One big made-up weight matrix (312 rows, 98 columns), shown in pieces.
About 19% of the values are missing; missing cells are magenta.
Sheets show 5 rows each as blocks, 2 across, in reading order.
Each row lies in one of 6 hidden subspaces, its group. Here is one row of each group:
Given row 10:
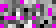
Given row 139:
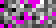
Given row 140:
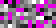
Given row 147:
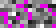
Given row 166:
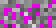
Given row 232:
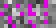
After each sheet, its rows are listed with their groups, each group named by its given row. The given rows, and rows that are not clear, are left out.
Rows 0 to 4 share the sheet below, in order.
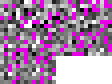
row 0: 10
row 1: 10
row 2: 166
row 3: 10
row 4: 166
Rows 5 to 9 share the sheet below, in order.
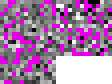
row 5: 166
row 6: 139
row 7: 147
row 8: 10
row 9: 140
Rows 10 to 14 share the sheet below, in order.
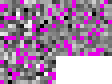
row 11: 166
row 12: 139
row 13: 10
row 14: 140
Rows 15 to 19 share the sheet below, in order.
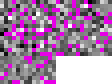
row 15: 166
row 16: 139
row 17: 139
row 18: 232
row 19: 10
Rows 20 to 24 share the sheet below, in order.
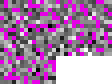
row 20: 10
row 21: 166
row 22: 147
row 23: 166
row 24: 166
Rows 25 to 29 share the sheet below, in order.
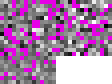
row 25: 140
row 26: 10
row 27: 139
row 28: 10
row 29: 166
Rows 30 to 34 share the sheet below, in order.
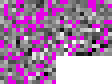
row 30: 139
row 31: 166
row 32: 10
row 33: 140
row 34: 140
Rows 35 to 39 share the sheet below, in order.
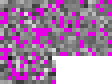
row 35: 166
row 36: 139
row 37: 166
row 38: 166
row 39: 232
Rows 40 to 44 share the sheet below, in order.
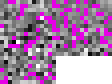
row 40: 147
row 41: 232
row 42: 147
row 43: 10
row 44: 140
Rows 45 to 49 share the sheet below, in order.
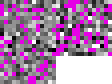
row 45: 147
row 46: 166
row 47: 166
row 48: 140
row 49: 10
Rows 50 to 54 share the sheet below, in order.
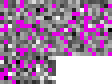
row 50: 140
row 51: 10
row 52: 166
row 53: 232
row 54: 166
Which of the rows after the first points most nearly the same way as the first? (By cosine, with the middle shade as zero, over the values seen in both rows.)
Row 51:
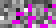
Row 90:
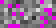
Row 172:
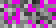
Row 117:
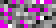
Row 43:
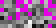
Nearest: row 172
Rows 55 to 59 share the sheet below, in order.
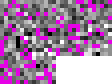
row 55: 166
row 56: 10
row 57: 10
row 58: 147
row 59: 140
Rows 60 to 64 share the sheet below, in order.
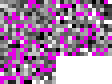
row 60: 139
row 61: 166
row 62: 147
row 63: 166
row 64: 10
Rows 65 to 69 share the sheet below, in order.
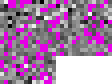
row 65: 140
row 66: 166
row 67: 166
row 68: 166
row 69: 10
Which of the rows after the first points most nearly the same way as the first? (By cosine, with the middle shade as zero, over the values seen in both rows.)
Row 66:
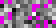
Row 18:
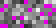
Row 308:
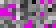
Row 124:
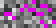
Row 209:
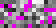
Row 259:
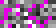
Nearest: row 308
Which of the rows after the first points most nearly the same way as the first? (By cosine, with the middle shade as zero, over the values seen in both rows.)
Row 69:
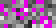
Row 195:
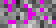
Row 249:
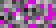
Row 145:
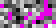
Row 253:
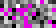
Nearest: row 145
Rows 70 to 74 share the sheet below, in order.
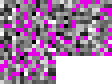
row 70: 166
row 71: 140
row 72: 166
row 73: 139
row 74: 232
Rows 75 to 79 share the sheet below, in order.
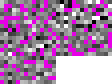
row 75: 166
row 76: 140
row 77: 140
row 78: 140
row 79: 140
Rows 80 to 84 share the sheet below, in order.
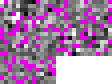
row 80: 147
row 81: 147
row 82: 232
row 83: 232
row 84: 147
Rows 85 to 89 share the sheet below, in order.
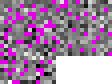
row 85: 10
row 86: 139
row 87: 139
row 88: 139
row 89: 140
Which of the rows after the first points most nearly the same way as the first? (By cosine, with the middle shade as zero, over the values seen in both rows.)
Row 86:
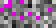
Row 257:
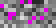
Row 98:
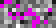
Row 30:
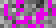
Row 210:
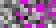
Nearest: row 30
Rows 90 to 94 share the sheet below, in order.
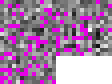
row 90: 232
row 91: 10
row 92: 139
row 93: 147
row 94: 232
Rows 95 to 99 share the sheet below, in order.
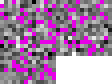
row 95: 147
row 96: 10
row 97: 10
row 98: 232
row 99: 232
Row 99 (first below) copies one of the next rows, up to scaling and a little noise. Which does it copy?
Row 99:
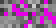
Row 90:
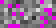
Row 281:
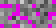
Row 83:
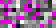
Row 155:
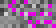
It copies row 155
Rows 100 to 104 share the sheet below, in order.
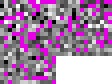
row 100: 166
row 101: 10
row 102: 232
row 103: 166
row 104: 140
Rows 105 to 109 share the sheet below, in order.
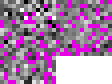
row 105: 140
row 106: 140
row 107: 147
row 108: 147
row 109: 10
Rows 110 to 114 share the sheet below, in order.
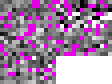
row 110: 232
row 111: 147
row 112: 139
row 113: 140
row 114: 147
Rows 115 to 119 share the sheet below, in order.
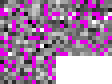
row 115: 166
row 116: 147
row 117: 140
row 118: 139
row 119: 139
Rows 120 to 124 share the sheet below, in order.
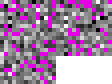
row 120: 140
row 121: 140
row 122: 232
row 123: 140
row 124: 166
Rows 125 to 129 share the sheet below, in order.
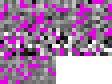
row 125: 147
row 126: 147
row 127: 140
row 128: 166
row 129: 232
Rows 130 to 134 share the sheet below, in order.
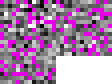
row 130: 147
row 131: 140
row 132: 232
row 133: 166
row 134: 10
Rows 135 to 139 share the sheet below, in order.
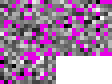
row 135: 139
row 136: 140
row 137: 139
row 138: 140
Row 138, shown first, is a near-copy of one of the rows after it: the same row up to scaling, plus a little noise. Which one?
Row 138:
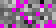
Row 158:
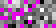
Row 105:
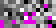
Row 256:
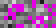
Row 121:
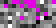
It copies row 158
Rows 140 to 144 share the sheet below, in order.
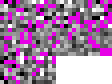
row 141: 140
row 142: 10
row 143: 10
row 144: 139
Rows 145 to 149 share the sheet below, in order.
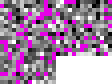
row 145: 10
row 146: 139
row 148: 140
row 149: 10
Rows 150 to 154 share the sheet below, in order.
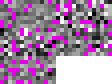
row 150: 140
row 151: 166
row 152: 147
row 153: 147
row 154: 147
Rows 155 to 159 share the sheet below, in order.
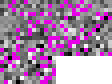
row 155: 232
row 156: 147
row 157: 147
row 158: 140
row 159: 232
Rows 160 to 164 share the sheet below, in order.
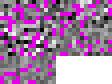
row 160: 140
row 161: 147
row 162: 140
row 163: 10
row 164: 147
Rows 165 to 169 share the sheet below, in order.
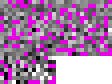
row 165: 147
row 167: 147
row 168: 232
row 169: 166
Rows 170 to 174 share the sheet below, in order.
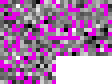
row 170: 232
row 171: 147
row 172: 139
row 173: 232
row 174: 140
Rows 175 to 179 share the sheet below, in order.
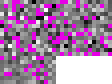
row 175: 140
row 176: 140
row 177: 166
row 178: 166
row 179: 147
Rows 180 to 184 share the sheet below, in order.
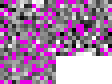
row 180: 139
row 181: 140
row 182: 166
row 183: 140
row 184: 10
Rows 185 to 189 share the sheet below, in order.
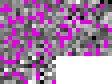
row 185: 10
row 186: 232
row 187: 147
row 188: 232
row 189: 147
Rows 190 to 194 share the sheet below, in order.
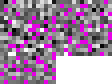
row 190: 139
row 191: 140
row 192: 140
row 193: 140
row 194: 147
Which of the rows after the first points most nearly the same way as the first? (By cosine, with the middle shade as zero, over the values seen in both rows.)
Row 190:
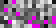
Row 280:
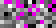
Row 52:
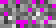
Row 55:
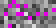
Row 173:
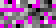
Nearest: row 55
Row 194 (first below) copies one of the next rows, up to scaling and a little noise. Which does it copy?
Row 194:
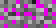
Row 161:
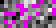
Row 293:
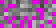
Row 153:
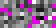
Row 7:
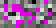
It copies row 7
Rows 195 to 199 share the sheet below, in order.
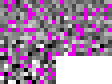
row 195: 140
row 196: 166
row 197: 147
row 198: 140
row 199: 166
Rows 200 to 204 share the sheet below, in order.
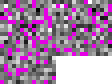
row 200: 140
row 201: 140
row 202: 232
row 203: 140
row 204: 232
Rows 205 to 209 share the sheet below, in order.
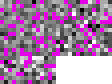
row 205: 147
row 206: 10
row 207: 139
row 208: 166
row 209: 139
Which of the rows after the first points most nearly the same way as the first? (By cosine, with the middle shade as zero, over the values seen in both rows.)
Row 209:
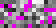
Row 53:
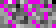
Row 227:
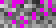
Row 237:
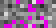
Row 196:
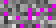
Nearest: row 237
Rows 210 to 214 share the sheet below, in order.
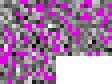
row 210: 10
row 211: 139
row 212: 166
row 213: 166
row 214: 10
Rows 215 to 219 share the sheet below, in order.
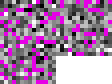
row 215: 147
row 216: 232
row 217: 147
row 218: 166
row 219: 139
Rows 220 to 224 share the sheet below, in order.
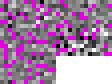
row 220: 140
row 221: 139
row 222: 166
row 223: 10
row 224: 140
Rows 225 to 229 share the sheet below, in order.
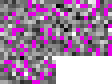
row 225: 140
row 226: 139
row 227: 139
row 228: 232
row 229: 232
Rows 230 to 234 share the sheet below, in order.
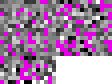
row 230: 10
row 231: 140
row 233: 166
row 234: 10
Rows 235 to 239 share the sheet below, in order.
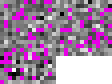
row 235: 147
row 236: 147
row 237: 147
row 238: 166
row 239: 147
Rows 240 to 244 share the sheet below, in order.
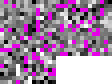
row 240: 147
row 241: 232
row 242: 147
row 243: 10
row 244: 10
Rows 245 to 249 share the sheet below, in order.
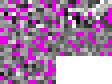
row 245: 147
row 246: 232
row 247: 147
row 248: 166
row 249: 10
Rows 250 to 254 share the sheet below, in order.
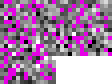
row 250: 166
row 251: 232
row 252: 166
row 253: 166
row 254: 232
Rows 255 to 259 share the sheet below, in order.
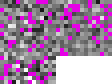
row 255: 140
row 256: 140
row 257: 139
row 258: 139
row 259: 166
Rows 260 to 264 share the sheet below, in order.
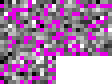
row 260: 147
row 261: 140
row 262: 140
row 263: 232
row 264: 139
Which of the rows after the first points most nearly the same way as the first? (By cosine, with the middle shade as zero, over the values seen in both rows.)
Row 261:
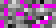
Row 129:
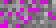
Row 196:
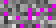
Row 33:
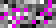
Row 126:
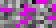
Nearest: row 126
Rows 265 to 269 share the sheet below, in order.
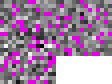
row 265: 10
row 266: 166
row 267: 147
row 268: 232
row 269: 232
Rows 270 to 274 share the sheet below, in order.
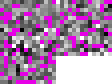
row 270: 232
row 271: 147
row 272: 232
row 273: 10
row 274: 10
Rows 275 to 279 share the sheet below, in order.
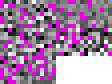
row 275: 140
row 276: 10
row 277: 140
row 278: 10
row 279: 139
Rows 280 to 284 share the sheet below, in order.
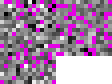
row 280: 147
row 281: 232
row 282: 140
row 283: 166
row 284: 10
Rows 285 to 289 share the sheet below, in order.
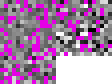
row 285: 232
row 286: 139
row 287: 10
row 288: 139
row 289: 139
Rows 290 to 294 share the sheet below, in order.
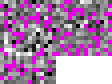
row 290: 140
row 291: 10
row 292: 232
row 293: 147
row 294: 147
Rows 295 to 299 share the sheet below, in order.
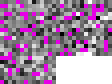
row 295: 147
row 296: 147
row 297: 139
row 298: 140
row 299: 139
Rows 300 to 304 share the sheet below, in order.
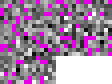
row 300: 10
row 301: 166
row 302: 10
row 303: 232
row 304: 10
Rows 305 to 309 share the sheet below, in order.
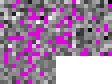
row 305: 147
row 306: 232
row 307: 166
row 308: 147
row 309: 139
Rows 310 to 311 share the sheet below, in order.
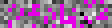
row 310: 139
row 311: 166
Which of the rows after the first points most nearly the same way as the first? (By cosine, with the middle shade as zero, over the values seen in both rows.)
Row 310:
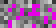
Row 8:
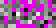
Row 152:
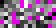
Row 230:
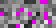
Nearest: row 8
